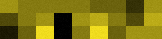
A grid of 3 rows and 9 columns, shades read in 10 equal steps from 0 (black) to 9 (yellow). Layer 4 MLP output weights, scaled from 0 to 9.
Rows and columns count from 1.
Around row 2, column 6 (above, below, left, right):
4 9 6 5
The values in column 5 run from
5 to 6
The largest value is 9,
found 2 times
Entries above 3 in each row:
8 6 7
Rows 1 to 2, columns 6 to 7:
4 4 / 7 5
